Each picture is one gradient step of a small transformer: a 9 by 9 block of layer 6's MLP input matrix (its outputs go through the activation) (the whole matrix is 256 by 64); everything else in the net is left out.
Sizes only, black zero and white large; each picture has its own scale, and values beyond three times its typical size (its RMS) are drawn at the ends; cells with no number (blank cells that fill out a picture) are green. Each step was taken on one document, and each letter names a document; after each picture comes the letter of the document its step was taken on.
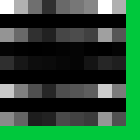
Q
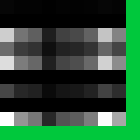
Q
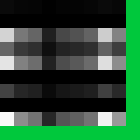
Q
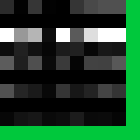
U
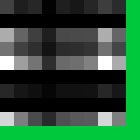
Q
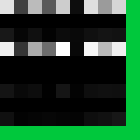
U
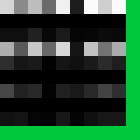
U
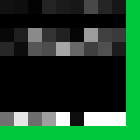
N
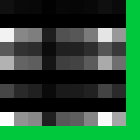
Q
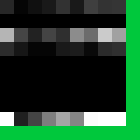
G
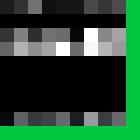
N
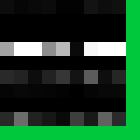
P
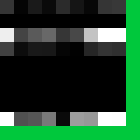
G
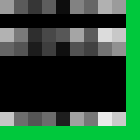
G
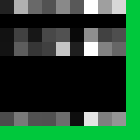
N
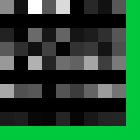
U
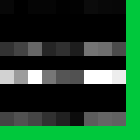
P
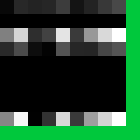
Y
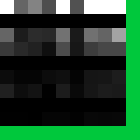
U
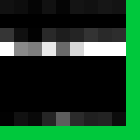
G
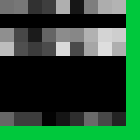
G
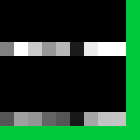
P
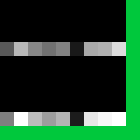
P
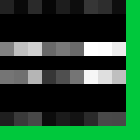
P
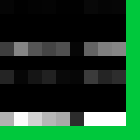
P
